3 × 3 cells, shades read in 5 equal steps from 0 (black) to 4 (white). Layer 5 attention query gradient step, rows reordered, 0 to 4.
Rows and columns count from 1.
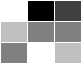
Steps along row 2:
down same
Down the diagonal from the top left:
4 2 3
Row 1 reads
4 0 1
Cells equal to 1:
1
